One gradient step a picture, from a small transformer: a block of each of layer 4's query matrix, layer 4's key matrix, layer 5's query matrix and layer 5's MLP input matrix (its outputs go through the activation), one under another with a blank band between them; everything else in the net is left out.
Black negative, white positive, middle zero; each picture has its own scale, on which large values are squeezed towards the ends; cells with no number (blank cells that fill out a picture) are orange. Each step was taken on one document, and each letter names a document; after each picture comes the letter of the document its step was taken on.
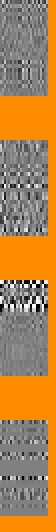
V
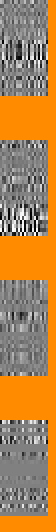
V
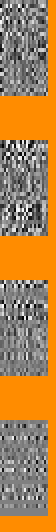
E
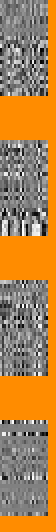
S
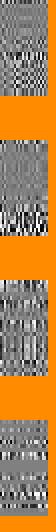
V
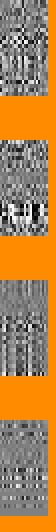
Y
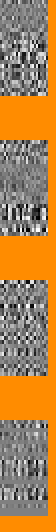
E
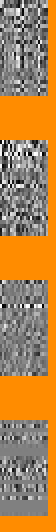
Y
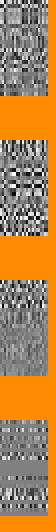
V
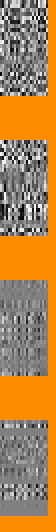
E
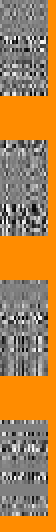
S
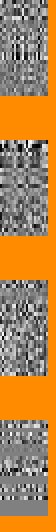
Y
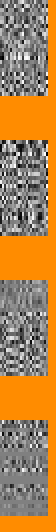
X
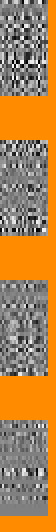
Y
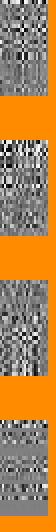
Y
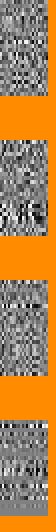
X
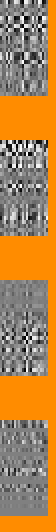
X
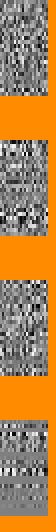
X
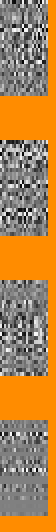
X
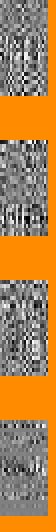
X
